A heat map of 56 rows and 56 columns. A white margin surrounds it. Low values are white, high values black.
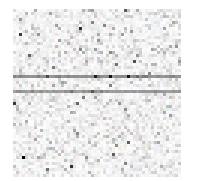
Overall the values sit about 10% of the way up the scale. Most values sit low, with a long tail of high ones. Rows 23 and 28 stand out from the rest. There is no overall slope.
